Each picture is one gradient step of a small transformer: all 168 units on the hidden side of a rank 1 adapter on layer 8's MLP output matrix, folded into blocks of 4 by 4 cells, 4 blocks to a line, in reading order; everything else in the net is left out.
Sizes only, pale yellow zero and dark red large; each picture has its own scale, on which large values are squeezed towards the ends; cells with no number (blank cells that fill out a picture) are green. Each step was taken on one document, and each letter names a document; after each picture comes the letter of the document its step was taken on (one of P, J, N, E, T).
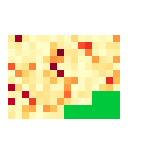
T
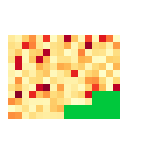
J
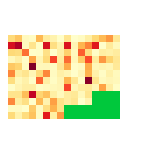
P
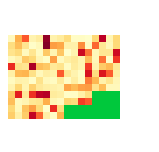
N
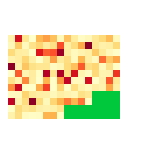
T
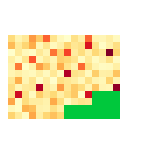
J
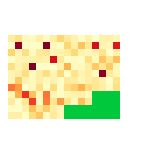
N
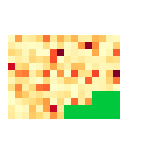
T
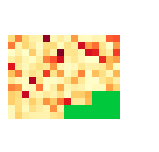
T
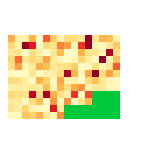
J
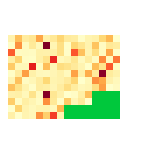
N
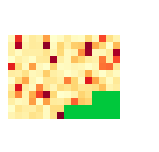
N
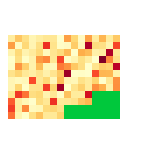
J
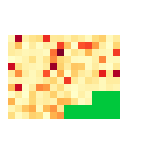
T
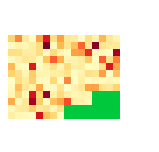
N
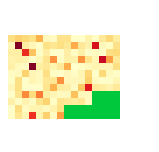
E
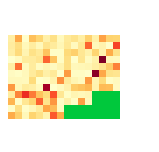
J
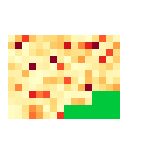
E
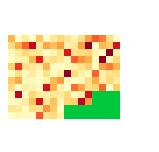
J
